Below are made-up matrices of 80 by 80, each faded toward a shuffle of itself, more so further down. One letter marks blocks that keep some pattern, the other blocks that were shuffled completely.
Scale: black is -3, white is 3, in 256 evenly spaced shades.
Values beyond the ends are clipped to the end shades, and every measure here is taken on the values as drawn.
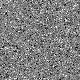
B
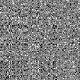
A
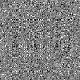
A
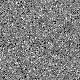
B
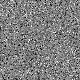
B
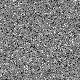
B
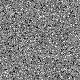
B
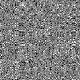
A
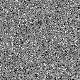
B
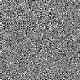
A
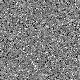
B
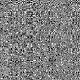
A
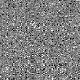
A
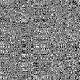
A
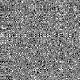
A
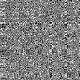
A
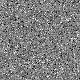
B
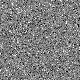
B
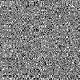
A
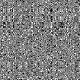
A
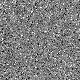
B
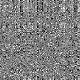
A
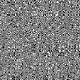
A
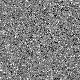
B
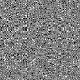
A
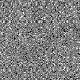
A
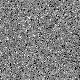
B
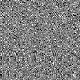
A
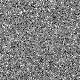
B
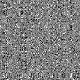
A
